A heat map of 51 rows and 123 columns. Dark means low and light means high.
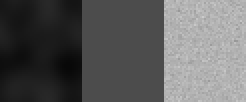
It is made of 1 by 3 panels. Panel 1,1: very low, smooth, faint in contrast. Panel 1,2: low, flat. Panel 1,3: high, fine-grained, faint in contrast.
